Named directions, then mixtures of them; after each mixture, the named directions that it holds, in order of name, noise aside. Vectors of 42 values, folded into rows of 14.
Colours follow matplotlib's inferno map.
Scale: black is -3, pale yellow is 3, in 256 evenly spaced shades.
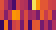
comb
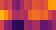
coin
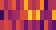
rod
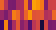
comb, rod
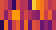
comb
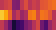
coin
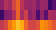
coin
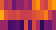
coin, comb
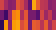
coin, comb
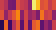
comb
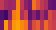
coin, comb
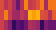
coin, rod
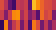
comb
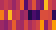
rod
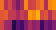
coin, rod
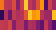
rod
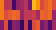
coin, comb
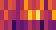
coin, rod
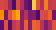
comb, rod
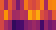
coin, rod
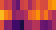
coin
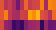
coin, rod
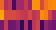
coin, comb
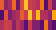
rod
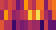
coin, rod
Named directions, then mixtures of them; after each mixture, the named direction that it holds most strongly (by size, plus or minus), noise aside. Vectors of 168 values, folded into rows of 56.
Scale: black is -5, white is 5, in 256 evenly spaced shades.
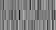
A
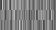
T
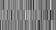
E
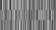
T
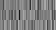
A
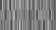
T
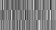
E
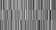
E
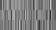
T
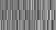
E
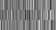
E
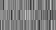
E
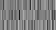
A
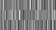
A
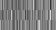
E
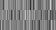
E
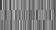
T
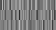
T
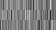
E
